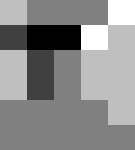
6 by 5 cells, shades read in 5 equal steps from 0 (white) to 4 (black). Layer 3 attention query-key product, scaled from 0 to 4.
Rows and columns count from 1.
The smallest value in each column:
1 2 2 0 0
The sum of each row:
7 12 8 8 9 10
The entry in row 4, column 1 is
1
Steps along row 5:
same same same down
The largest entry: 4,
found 2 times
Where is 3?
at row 2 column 1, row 3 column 2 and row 4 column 2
